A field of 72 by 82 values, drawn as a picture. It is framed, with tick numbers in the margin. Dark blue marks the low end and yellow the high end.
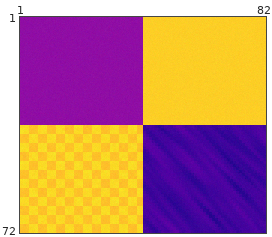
It is made of 2 by 2 panels. Panel 1,1: low, flat. Panel 1,2: very high, flat. Panel 2,1: very high, checkered, faint in contrast. Panel 2,2: very low, slanting down to the right, faint in contrast.
